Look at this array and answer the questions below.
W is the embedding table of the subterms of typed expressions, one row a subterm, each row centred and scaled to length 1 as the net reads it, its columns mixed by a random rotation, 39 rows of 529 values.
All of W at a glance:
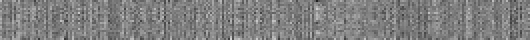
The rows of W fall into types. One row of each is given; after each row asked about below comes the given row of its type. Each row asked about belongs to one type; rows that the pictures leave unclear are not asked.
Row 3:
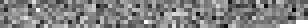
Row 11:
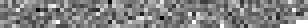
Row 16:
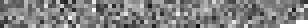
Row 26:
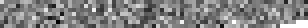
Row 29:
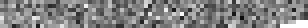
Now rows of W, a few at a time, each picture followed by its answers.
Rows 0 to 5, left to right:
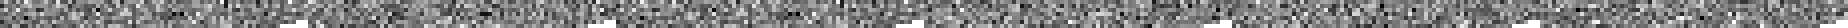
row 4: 16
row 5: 11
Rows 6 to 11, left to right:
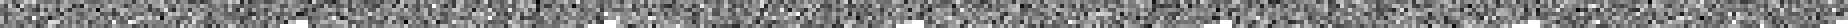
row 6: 11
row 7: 3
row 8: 29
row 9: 3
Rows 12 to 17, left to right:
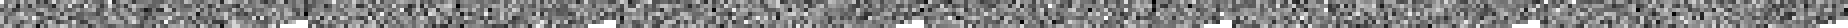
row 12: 26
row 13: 16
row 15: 3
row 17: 3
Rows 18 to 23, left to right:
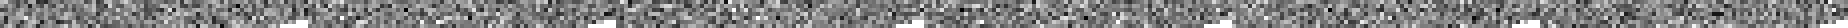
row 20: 11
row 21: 11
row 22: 29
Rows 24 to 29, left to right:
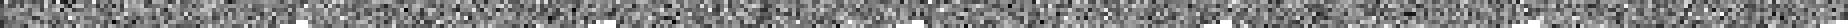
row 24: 16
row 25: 29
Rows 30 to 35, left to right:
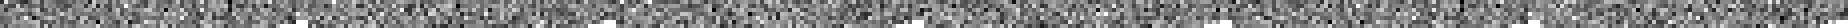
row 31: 16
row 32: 3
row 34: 3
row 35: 29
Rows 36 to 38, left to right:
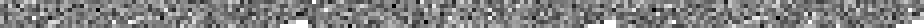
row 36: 11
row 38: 11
